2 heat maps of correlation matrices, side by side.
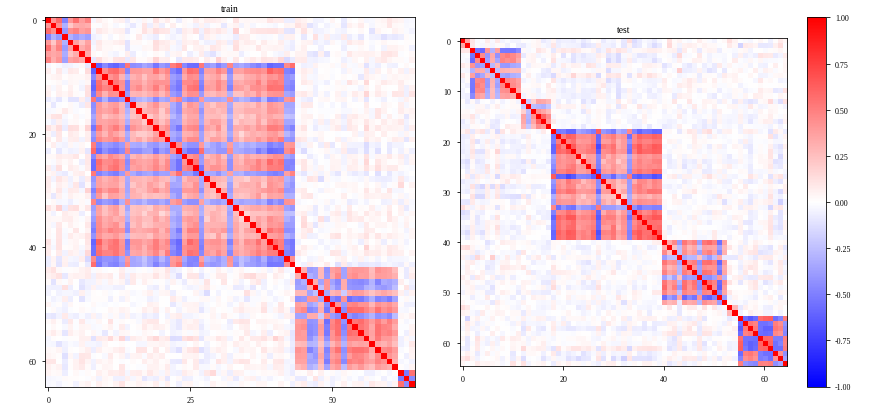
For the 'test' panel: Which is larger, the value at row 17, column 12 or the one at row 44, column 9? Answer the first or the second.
the first
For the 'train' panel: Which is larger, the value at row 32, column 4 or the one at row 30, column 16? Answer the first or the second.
the second
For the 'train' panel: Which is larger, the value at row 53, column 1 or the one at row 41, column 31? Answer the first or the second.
the second
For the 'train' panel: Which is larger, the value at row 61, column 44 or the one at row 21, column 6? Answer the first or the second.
the first
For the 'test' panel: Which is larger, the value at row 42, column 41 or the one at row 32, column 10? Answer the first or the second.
the first
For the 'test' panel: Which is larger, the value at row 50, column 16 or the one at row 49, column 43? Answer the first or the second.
the first
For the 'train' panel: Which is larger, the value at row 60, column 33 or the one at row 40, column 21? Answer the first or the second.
the second
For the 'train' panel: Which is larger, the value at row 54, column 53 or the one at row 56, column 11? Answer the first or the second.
the first
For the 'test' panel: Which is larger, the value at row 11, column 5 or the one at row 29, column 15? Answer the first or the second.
the second
